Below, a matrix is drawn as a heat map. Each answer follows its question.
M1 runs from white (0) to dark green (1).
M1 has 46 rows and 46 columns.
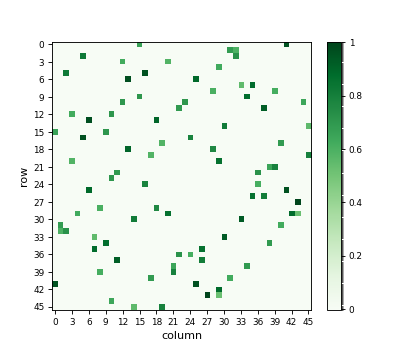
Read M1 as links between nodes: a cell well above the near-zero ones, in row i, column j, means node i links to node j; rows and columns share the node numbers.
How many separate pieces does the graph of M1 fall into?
3
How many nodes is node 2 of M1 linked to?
2
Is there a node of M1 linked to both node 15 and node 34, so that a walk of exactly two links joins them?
yes
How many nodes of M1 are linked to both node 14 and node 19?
1
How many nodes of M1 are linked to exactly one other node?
5
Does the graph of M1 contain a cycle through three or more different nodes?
yes
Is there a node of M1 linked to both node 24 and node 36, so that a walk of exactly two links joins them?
no
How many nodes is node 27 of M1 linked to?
1
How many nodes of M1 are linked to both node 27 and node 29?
1
